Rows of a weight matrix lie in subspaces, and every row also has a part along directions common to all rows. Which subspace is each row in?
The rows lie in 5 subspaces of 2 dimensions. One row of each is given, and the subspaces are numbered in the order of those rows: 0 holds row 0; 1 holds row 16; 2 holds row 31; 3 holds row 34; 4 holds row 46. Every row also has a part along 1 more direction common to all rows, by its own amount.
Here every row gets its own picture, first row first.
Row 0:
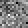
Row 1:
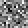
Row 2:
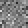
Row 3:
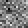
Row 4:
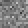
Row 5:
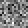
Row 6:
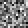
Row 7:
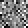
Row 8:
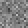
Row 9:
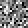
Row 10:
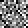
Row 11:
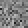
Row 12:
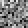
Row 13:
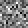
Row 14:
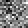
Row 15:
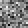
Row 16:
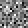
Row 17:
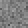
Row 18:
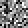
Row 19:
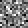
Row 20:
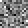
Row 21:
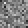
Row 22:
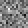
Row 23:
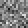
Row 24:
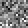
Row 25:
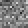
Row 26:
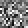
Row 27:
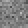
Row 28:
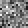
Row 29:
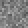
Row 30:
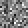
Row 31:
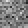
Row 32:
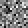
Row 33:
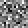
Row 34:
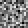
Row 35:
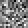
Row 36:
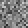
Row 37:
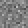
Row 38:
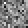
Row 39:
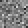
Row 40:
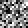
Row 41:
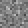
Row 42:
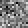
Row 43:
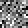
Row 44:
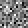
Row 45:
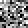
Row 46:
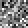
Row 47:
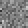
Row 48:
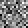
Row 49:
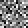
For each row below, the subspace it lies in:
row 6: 3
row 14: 2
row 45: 0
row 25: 2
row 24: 4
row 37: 3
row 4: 2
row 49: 4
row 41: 3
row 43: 0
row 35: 1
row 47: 0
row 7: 4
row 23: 2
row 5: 1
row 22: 2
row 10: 4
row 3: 2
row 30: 1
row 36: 4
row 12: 4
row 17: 0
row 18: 1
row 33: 3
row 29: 4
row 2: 0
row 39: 3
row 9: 1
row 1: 3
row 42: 0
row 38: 3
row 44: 1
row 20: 3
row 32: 1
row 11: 1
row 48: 4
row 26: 1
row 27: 2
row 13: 2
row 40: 3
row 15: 0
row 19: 3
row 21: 3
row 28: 0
